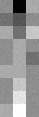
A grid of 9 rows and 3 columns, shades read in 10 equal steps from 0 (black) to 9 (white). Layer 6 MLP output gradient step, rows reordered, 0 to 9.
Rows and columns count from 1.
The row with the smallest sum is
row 1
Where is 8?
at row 8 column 2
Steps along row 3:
down up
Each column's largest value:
6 9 7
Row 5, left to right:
5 6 4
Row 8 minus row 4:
0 2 0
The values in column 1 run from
4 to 6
